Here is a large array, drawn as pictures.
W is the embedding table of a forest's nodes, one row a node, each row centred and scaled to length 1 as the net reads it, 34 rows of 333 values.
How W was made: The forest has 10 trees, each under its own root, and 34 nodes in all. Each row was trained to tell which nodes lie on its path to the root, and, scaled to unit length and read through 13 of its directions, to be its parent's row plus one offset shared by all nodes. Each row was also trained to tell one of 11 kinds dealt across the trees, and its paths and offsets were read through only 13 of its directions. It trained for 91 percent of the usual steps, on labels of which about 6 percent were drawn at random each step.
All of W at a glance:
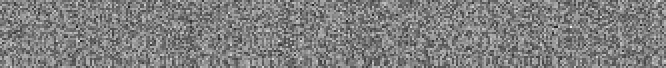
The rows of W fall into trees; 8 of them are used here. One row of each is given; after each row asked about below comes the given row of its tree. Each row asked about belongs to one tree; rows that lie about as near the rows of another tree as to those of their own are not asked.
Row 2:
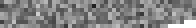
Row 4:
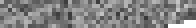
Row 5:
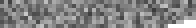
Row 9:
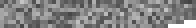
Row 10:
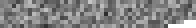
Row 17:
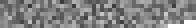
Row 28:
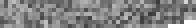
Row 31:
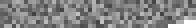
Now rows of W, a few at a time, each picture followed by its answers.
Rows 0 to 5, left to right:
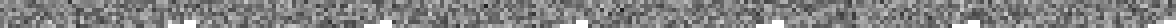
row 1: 10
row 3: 31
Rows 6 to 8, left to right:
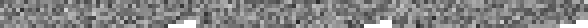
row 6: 10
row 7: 9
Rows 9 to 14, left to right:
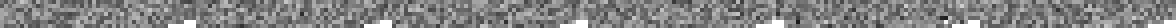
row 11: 28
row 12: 17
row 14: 2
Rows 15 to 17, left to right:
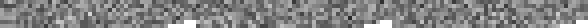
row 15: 28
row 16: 4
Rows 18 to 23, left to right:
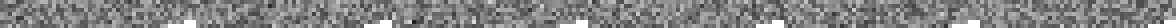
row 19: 10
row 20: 2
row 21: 31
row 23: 10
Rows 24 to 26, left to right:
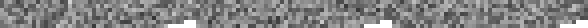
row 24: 4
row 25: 17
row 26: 5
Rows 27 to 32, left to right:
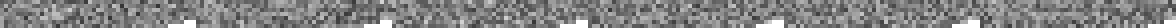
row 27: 9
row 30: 31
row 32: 31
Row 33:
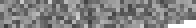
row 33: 4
